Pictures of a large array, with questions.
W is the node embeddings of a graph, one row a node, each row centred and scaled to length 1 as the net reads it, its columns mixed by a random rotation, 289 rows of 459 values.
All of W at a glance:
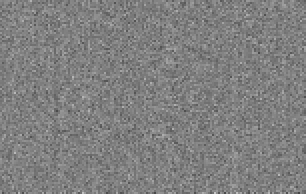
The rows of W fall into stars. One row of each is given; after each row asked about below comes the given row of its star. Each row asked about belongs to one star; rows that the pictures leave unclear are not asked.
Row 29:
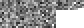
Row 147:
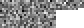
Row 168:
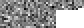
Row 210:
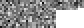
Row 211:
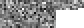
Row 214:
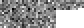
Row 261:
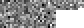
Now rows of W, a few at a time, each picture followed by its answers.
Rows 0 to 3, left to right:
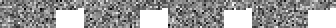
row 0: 211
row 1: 168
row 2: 211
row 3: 261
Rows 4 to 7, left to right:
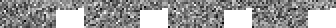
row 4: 147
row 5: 147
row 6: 210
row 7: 211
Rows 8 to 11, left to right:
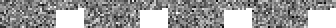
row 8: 261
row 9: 147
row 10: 210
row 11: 147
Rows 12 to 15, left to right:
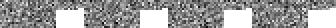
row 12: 168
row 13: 214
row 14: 211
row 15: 210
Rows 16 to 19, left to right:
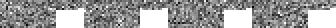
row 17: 214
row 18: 168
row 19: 29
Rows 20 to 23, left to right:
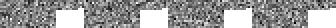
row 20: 261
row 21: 168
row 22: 168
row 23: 211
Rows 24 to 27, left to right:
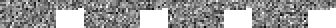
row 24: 168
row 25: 214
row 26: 261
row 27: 210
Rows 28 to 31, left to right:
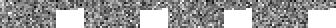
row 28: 210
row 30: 168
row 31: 211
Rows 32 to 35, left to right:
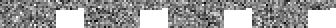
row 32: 147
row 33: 214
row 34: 147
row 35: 214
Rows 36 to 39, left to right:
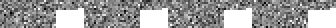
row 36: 147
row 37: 168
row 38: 147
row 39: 261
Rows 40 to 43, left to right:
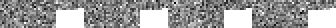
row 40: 147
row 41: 214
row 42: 168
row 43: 210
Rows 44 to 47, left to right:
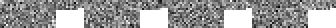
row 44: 214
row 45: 210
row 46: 211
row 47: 261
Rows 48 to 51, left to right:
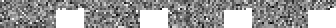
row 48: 261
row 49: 29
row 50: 214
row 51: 168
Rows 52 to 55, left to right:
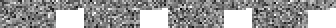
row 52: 147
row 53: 210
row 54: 214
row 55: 214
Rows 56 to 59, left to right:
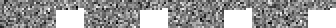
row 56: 261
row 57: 214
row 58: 168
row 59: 168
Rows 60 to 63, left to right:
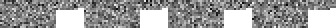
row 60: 261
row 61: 29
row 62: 210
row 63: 168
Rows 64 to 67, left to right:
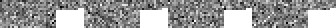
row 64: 29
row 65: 214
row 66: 147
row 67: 147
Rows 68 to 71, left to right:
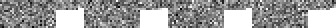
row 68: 261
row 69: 210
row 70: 214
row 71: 210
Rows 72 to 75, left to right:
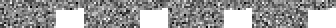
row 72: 261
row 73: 210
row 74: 168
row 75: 210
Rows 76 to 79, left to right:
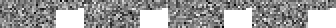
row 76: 211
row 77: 210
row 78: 29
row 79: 147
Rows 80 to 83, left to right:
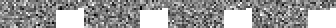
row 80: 29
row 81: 147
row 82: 211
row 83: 210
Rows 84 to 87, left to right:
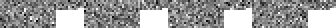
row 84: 210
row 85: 147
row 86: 168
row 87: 29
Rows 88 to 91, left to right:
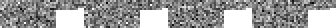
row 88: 147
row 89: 214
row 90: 214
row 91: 168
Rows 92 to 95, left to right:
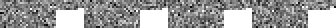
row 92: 261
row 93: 210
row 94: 147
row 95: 261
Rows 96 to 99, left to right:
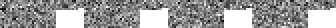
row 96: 214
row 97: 214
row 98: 168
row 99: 168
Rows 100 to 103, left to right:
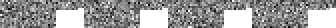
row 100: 147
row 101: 214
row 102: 261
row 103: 261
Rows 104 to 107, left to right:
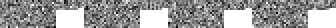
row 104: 29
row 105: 214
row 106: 29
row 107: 214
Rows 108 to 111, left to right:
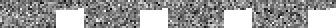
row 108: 29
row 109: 147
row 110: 211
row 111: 214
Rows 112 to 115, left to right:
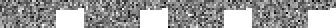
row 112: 211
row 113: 168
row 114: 211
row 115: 211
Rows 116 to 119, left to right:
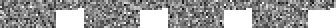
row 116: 214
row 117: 261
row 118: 211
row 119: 210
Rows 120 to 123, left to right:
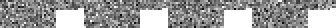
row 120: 147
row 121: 168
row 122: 261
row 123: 214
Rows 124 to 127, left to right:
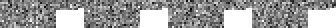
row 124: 29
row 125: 261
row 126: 29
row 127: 168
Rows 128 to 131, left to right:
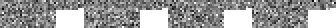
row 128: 214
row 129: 210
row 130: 147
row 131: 211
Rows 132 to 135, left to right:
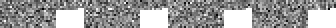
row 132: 211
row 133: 210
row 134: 210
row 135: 211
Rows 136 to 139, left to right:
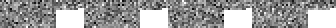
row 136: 168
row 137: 168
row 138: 168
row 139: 168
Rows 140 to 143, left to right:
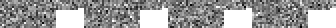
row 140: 147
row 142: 261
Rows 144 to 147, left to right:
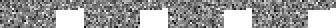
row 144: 147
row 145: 261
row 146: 261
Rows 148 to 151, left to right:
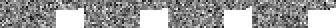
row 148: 147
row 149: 211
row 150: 29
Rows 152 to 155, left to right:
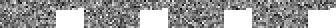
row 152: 210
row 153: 211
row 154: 214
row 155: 168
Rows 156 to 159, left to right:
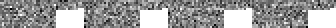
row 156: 211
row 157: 261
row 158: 210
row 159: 29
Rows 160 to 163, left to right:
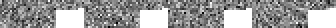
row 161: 214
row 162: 211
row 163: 210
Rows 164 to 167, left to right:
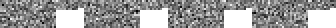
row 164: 147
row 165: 261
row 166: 147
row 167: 147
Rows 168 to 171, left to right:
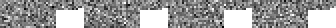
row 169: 261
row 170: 29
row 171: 29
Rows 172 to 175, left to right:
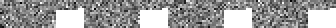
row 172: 261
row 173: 211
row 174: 214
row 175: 168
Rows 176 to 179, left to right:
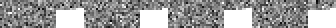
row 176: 210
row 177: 214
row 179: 214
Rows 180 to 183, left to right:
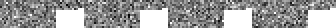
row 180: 29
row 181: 168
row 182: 211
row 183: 261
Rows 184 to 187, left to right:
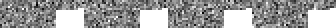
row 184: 211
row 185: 210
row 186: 211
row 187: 168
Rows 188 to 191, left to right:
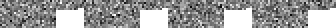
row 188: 147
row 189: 29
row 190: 168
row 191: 211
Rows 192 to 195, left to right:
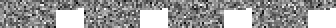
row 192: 29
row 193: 168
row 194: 29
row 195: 29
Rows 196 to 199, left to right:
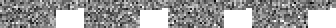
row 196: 214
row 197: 211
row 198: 214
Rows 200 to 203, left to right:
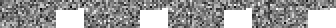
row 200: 211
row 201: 210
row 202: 147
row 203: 210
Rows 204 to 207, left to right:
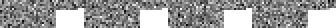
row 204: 147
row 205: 29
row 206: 147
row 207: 210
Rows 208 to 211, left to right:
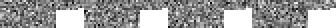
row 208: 168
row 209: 211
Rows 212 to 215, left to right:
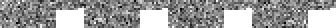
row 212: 168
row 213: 147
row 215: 214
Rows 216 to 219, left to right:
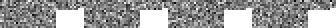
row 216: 29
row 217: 261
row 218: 168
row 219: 147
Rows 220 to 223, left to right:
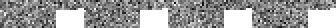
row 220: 29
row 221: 214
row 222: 168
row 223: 214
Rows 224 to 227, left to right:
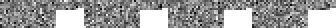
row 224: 261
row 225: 147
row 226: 211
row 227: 261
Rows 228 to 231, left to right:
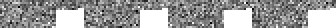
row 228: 168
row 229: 261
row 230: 147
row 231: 210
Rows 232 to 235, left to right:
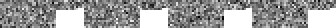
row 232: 210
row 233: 29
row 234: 147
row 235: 29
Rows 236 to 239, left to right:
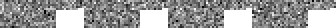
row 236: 210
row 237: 261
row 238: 210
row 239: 211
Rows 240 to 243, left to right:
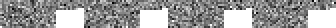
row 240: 214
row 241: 261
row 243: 211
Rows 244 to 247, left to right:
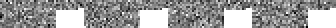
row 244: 210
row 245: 147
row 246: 168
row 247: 29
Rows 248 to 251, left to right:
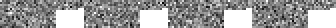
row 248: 210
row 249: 210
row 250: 29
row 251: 147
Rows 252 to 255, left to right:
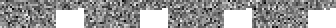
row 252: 214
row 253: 168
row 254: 211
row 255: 214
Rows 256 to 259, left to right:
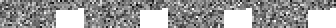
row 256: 211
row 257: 168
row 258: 210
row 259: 29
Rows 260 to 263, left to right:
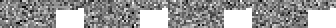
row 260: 168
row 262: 29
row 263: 261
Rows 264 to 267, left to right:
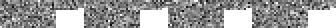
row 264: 147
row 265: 210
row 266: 168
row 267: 261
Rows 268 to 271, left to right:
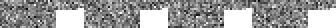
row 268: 147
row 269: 29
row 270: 210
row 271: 214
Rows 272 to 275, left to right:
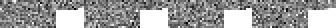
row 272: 29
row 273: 29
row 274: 168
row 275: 214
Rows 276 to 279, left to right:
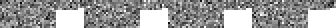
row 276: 210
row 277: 261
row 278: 29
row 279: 210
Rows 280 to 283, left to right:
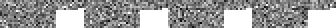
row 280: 211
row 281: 147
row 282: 214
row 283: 211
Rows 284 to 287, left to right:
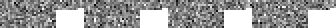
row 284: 29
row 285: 261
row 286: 29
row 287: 29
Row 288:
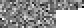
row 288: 261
